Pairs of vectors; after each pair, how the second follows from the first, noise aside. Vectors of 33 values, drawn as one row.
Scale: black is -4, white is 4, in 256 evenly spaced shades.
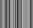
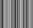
reversed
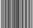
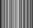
negated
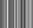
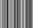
negated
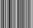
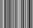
wrapped around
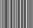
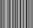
negated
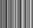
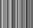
reversed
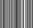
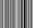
negated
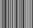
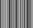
reversed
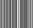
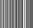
wrapped around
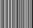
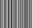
negated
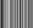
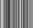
negated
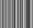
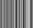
negated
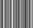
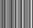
wrapped around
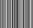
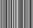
negated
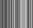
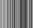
negated
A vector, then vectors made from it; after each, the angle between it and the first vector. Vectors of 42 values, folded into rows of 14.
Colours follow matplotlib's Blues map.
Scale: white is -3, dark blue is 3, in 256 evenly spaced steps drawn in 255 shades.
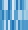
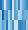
partly aligned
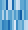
partly opposed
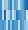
orthogonal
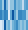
partly opposed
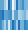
nearly parallel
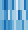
partly opposed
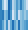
nearly parallel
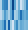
nearly opposite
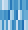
partly aligned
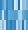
orthogonal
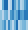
nearly opposite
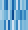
nearly opposite
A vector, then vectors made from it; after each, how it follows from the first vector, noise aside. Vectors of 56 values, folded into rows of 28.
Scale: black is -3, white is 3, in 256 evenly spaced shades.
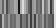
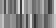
sign-scrambled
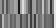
copied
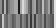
copied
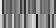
reversed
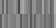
shrunk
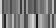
reversed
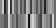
wrapped around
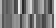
sign-scrambled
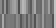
shrunk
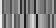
reversed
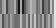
sign-scrambled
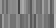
shrunk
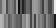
sign-scrambled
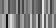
wrapped around
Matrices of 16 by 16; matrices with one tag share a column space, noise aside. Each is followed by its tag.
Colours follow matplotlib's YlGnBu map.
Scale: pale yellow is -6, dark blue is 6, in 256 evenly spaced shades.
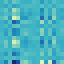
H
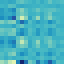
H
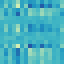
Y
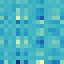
H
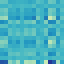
H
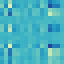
Y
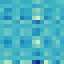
H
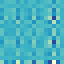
H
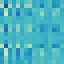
Y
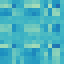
Y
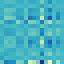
H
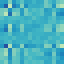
Y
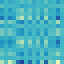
H
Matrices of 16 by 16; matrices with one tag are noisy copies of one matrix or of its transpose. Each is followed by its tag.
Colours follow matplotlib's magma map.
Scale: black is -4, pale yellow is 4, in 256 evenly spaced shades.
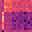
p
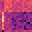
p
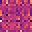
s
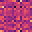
s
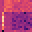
p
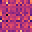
s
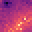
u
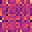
s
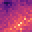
u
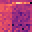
p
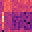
p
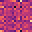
s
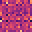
s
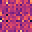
s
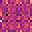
s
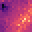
u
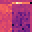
p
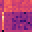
p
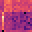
p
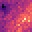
u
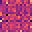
s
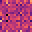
s
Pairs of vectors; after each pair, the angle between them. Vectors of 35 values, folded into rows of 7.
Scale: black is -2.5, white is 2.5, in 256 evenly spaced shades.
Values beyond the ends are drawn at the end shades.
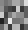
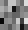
partly aligned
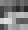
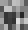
partly opposed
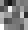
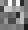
orthogonal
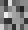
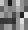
orthogonal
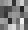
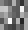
nearly opposite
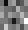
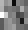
orthogonal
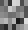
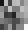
partly aligned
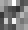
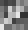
partly opposed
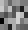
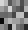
nearly parallel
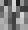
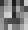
orthogonal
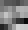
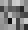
partly opposed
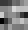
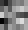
nearly parallel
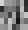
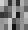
partly aligned
